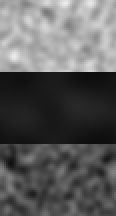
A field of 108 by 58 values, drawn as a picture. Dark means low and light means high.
The table splits into 3 rows of 1 panel. Panel 1,1: high, blotchy. Panel 2,1: very low, smooth, faint in contrast. Panel 3,1: low, blotchy.
